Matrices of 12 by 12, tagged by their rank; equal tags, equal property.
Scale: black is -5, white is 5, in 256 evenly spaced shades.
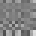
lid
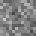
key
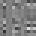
lid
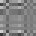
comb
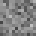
key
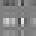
comb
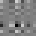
comb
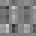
comb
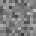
key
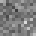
key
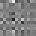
lid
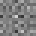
lid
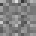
lid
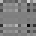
comb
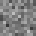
key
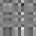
comb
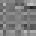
lid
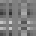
comb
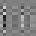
comb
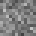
key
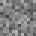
key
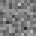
key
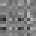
lid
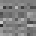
lid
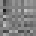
lid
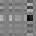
comb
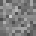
key
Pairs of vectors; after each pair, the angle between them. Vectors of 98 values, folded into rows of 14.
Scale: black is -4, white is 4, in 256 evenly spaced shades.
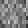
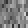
partly opposed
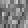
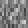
partly aligned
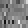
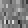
nearly opposite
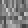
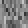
nearly opposite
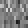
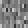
partly opposed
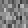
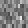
nearly opposite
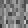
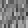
orthogonal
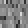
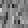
partly aligned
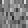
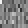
partly opposed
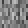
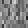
nearly parallel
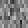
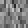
orthogonal
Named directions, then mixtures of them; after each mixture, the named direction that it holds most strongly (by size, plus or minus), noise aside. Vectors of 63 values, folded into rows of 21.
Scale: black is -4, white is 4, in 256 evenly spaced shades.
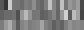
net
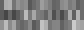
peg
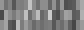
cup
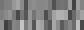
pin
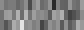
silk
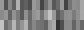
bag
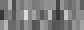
cup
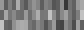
bag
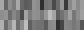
bag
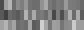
peg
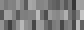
pin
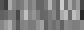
net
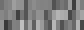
pin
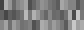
peg
